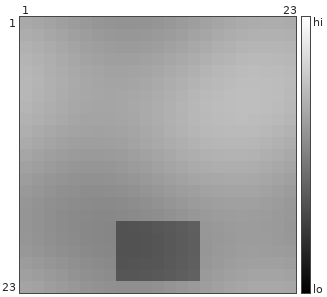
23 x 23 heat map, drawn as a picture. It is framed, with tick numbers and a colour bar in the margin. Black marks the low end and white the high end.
The bottom middle is the ninth with the lowest average. Values change most from cell to cell in the bottom middle. An odd patch, lower than its surroundings, sits in the bottom middle.
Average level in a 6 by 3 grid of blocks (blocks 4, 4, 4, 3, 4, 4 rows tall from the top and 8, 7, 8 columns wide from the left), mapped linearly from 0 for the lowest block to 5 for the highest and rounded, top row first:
4 3 4 | 4 4 5 | 4 4 5 | 3 3 4 | 2 1 3 | 3 0 3
